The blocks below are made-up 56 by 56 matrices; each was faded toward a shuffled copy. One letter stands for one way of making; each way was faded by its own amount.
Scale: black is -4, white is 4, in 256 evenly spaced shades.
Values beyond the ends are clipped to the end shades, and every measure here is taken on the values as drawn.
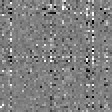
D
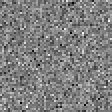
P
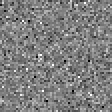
P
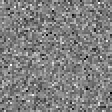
P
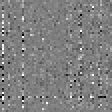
D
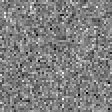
P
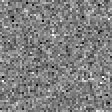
P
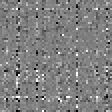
D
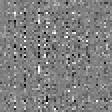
D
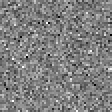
P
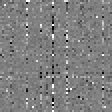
D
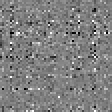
D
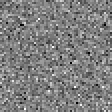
P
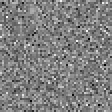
P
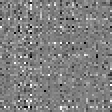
D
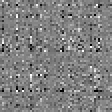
D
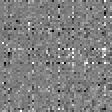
D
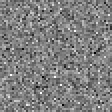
P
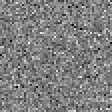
P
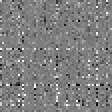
D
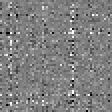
D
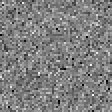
P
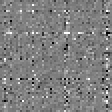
D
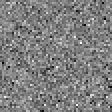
P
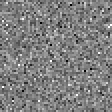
P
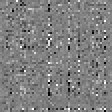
D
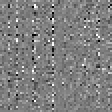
D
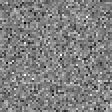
P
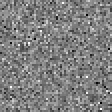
P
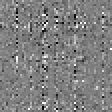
D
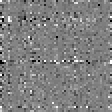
D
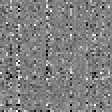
D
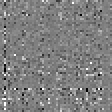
D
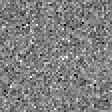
P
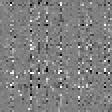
D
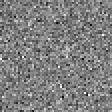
P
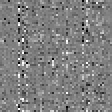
D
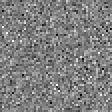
P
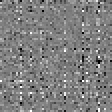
D
